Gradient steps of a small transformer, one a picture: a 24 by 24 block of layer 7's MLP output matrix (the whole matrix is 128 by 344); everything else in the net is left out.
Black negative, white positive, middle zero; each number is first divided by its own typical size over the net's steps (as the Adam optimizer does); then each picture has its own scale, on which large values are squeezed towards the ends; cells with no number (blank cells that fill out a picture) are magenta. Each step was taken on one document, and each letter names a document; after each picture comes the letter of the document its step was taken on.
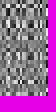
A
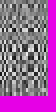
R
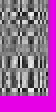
A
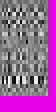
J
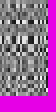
A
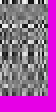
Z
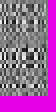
R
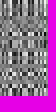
Z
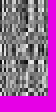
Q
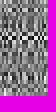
Z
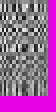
R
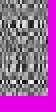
A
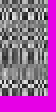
Z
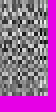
Z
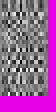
J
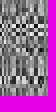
Q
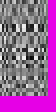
R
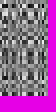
Z
